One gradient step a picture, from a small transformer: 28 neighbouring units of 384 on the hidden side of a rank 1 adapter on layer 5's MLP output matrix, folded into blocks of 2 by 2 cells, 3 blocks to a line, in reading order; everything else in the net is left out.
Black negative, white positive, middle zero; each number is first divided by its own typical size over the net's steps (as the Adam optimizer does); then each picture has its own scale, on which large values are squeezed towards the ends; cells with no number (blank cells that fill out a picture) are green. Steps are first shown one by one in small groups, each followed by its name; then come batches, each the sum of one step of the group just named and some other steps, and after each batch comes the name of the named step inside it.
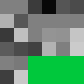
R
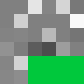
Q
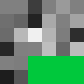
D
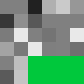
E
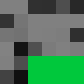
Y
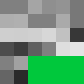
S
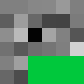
S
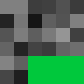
Y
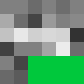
D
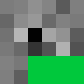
S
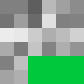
E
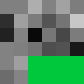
Q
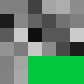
E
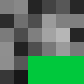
Y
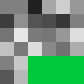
E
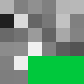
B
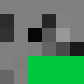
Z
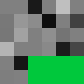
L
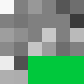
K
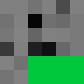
L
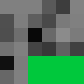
Z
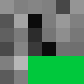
B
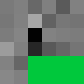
L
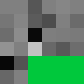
L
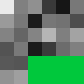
K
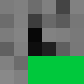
L
